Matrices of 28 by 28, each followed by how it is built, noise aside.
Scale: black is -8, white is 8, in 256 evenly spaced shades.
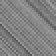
Toeplitz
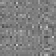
low rank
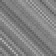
Toeplitz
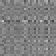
low rank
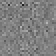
low rank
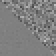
upper triangular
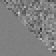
upper triangular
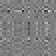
low rank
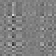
low rank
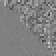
upper triangular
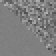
upper triangular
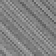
Toeplitz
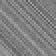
Toeplitz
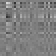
low rank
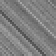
Toeplitz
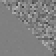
upper triangular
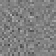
low rank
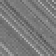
Toeplitz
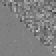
upper triangular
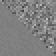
upper triangular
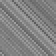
Toeplitz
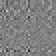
low rank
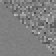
upper triangular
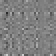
low rank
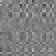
low rank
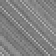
Toeplitz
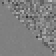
upper triangular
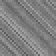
Toeplitz
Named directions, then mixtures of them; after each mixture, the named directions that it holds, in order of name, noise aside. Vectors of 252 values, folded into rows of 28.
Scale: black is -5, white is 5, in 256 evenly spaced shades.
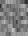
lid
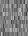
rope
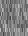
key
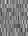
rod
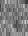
lid, rod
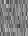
key, rod, rope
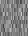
rope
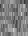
lid, rope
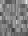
lid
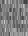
key, lid, rod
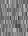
lid, rod, rope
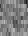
lid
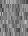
key, lid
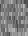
key, lid, rope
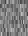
lid, rod, rope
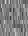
key, lid, rod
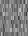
rope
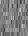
rope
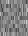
key, lid, rope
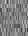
rod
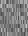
lid, rod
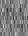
key, rod, rope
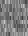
key, lid, rod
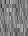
key, rod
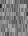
lid, rod, rope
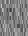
key, rod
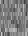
key, lid, rope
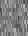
lid, rod, rope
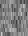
lid, rope
